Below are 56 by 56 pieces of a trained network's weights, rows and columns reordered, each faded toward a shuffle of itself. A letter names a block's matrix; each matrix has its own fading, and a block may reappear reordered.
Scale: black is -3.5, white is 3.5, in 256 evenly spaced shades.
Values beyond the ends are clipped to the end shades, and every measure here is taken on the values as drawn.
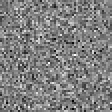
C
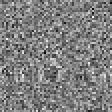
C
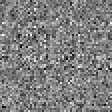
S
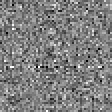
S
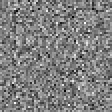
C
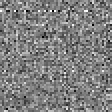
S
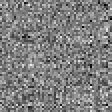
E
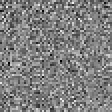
E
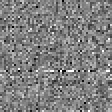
S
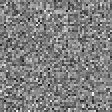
C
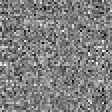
S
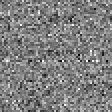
S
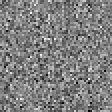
C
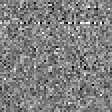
S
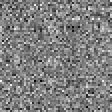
E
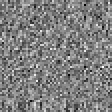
C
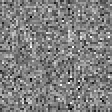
S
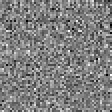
C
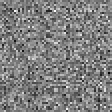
E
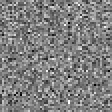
E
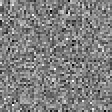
C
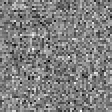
C
